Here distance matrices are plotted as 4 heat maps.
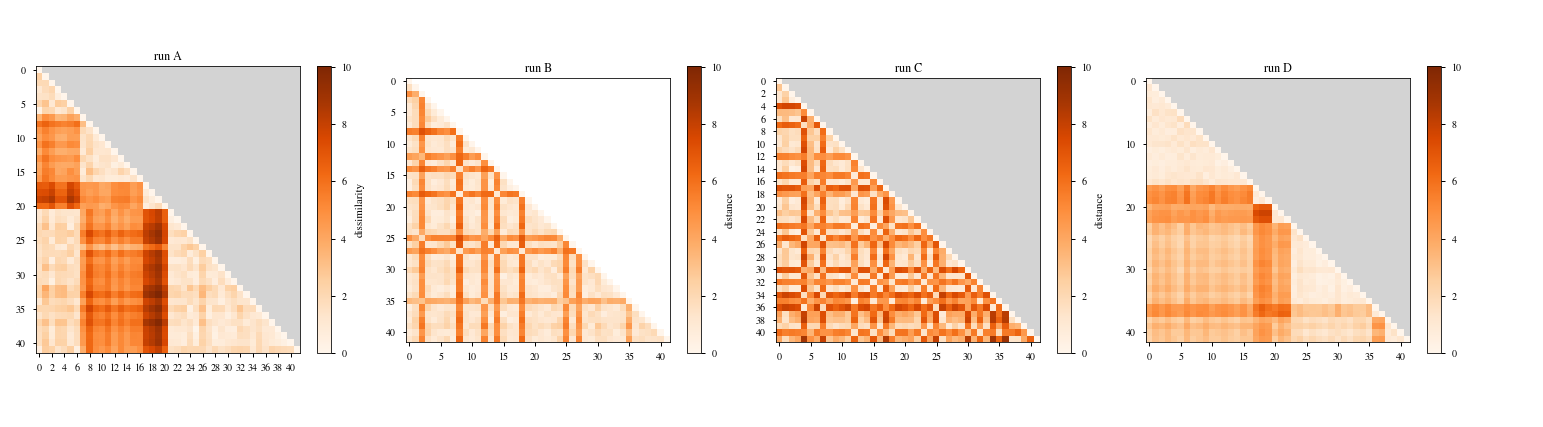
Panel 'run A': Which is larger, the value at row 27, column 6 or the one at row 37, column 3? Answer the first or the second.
the second
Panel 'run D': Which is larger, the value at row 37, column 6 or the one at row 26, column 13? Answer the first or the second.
the first
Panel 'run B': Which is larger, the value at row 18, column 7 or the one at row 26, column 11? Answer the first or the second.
the first
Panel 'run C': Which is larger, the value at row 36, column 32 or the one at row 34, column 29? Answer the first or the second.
the second
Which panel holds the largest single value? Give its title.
run A
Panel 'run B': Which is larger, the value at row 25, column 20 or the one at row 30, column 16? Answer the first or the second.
the first
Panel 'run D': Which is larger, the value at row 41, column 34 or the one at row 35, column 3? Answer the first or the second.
the second
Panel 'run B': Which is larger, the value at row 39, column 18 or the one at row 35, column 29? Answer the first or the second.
the first
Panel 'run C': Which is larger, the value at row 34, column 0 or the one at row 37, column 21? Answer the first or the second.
the first
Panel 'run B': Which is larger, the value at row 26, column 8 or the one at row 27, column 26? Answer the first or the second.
the first
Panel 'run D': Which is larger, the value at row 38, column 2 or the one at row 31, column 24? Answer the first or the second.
the first
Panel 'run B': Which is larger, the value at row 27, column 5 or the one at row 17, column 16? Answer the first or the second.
the first
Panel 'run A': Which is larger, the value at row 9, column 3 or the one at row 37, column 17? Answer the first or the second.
the second
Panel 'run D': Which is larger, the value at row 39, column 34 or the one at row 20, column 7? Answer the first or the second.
the second
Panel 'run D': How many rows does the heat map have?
42
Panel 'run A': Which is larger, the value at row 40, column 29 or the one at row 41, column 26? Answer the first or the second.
the second
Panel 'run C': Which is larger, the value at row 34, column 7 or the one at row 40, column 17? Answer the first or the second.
the second
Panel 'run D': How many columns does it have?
42
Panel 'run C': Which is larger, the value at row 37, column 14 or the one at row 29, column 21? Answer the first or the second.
the first
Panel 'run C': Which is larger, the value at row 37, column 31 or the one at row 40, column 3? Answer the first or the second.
the second
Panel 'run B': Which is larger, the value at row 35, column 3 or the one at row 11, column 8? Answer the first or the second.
the second
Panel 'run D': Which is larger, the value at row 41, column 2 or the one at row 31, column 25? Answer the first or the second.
the first
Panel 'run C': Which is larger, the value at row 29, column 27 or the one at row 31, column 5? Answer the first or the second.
the second
